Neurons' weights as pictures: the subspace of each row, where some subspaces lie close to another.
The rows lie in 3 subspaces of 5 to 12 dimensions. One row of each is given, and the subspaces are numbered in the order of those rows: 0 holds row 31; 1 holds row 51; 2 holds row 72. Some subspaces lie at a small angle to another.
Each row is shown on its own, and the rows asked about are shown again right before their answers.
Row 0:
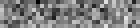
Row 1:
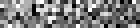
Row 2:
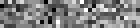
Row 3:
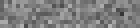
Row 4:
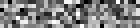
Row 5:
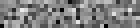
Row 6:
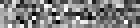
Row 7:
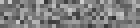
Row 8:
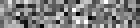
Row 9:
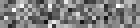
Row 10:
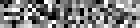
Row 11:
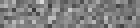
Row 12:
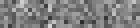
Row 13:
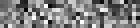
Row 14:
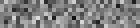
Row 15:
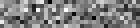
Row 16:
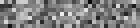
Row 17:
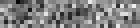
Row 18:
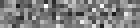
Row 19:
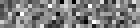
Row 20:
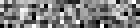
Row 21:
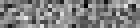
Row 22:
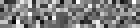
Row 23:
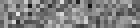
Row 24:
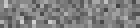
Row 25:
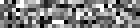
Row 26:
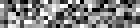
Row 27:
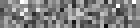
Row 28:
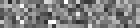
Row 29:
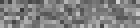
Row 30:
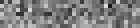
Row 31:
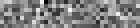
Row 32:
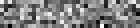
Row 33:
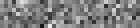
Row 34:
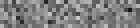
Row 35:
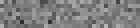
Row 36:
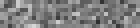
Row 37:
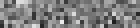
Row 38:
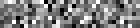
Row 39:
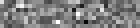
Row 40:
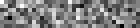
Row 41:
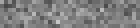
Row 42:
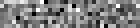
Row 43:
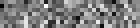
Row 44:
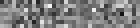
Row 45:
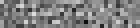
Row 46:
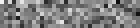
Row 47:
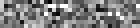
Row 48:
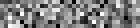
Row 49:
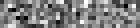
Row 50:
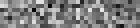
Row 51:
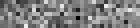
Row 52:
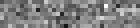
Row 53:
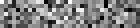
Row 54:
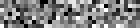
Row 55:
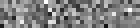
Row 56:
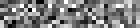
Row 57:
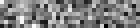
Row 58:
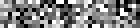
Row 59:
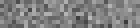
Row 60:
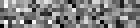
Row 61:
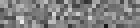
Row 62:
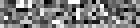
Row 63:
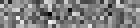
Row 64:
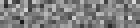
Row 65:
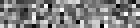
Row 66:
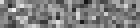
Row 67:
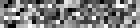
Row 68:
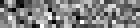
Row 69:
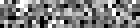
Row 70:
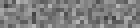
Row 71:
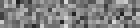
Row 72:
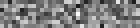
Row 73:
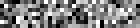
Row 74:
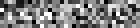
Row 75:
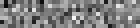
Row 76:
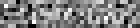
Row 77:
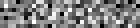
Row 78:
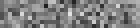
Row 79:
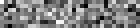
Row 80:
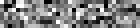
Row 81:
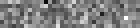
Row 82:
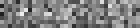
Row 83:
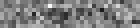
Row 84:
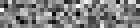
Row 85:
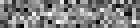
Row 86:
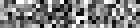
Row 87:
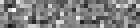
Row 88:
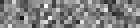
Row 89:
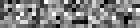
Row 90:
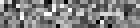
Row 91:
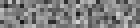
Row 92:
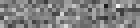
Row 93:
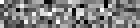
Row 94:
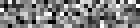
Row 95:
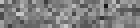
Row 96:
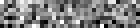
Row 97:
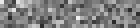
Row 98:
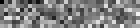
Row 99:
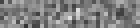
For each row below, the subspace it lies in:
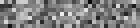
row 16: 0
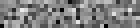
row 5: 2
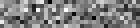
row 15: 0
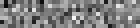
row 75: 0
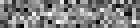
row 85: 0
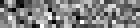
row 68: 2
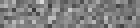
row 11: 1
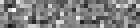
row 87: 2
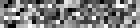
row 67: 1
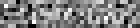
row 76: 1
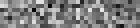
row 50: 1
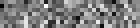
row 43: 0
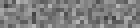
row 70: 1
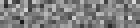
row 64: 0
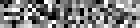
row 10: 2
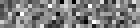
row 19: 0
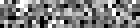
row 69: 1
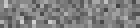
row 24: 0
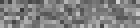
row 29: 2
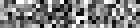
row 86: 2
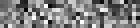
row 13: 0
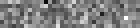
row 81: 0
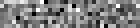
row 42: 0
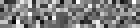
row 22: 0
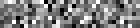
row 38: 0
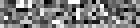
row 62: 0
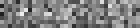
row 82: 1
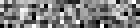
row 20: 2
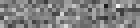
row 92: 1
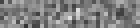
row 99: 0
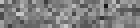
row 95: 1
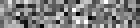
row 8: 1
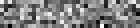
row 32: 2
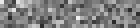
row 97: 2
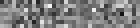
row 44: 0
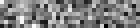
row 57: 2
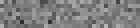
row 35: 1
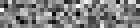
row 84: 2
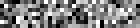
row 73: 0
